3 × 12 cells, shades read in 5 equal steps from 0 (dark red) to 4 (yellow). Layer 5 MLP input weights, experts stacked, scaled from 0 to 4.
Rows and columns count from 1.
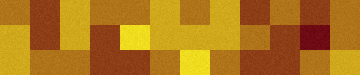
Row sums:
24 26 24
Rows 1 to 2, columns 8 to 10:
3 1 2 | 3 2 1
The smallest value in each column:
2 1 2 1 1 2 2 2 1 1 0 2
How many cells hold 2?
13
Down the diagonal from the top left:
2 1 2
